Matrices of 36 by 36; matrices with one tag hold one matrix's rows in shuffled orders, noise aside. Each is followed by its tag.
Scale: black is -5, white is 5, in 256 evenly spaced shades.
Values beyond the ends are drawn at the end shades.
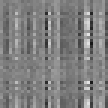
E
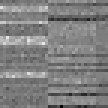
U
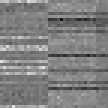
U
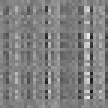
E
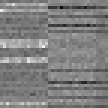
U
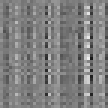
E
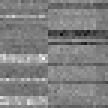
U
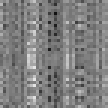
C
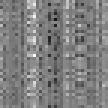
C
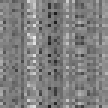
C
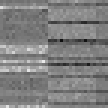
U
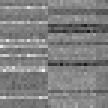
U
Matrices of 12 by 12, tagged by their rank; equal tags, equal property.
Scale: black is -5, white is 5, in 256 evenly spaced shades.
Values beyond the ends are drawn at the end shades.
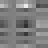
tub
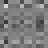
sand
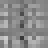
sand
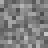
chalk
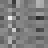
sand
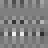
tub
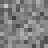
chalk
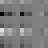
tub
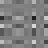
tub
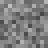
chalk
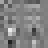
sand
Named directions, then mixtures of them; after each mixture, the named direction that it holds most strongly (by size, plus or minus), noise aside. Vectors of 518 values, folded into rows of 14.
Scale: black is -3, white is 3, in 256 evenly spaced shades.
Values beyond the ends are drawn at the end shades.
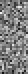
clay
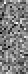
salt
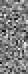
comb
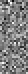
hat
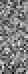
clay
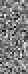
comb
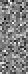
hat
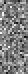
salt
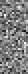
comb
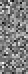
hat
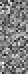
hat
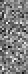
salt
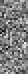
comb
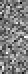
clay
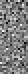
comb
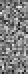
clay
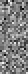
hat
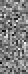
comb
